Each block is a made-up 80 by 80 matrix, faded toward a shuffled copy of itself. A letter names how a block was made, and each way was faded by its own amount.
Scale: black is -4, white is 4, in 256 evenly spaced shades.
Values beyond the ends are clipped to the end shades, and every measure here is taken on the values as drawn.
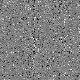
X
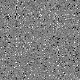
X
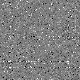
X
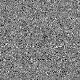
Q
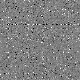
X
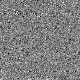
Q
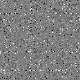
X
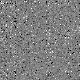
X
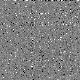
X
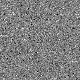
Q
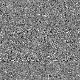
Q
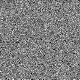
Q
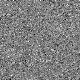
Q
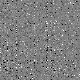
X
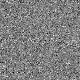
Q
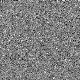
Q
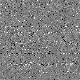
X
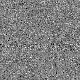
Q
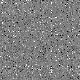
X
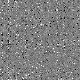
X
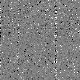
X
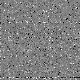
X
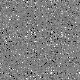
X
